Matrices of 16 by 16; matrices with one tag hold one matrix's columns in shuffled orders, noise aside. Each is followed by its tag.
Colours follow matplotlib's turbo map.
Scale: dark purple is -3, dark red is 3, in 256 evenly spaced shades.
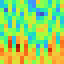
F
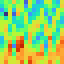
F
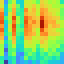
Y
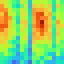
Y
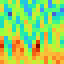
F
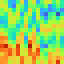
F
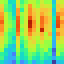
Y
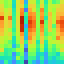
Y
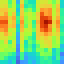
Y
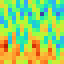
F
